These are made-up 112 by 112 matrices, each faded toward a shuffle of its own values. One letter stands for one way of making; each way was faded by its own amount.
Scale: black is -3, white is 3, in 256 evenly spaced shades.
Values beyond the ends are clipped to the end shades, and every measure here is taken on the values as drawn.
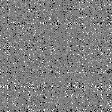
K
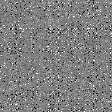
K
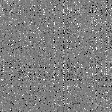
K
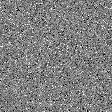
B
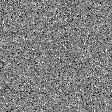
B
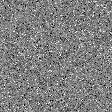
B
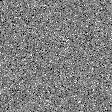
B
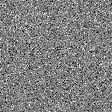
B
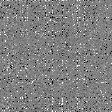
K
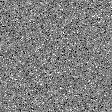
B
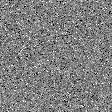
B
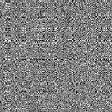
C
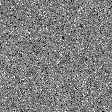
B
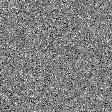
B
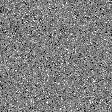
B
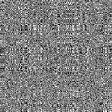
C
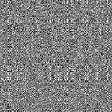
C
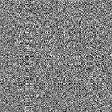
C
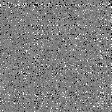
K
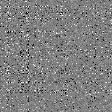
K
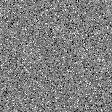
B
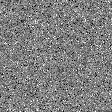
B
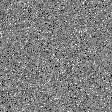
B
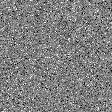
B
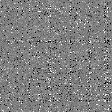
K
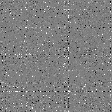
K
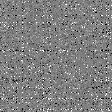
K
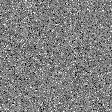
B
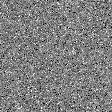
B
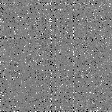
K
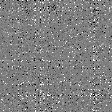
K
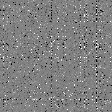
K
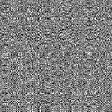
C
